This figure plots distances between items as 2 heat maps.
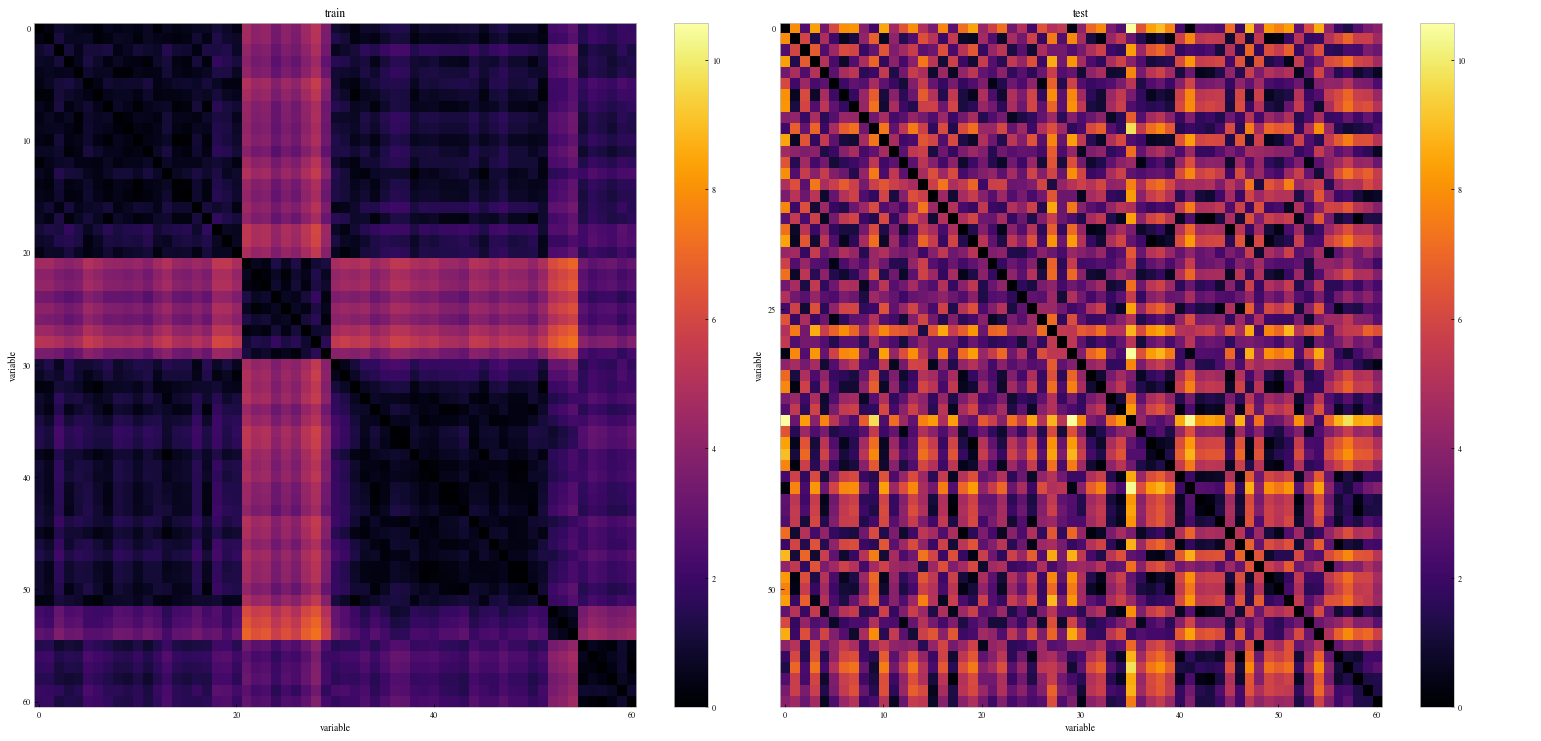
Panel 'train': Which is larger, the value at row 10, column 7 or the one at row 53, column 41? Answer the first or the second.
the second
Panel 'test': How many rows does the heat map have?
61
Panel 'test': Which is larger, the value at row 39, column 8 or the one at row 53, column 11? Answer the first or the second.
the first
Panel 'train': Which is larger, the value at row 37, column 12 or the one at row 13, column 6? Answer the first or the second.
the first
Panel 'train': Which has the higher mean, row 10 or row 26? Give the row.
26
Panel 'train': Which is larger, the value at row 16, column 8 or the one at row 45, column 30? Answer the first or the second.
the second
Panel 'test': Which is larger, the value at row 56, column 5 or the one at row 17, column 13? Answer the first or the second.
the second
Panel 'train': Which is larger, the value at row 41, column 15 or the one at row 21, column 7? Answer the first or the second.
the second
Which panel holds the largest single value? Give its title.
test
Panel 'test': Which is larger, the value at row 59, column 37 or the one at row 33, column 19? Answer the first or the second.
the first
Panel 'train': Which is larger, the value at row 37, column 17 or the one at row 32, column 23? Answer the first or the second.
the second
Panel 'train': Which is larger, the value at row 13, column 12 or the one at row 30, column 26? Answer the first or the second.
the second
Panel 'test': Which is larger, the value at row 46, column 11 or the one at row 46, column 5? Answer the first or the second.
the second
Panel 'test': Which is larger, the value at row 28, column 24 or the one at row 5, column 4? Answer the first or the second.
the second
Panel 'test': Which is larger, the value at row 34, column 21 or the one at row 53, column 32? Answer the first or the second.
the first
